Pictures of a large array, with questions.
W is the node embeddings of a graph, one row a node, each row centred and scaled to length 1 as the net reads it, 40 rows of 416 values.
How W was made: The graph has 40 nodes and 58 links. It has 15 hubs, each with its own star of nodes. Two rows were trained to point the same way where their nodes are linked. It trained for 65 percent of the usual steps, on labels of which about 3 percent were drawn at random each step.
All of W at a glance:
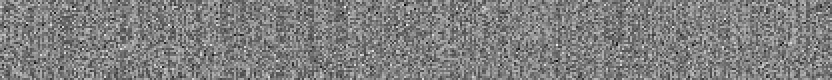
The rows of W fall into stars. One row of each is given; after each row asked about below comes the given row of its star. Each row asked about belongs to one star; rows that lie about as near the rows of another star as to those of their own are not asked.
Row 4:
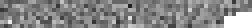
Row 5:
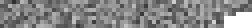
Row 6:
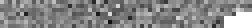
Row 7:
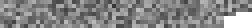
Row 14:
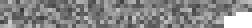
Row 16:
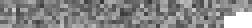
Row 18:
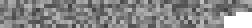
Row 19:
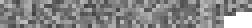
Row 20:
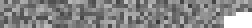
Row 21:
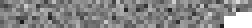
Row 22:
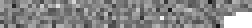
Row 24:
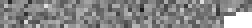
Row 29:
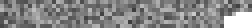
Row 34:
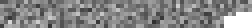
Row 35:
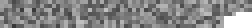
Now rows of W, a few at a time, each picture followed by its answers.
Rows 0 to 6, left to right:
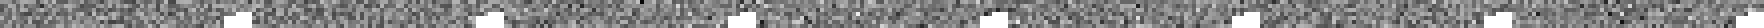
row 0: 16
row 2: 7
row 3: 4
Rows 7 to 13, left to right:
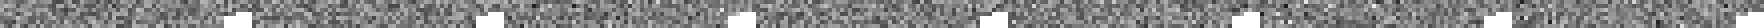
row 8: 21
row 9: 20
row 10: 24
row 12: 21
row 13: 5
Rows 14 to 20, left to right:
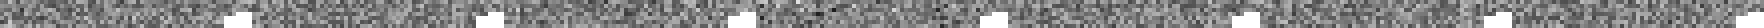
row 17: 16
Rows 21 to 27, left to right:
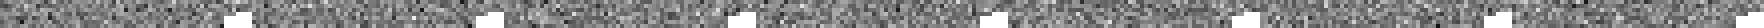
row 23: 29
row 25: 7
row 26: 6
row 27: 6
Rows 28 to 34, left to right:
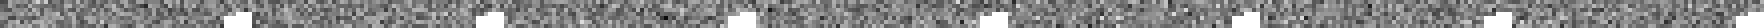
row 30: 35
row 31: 18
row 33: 19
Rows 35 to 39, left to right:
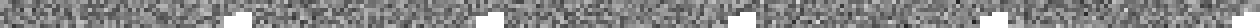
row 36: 34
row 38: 4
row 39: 14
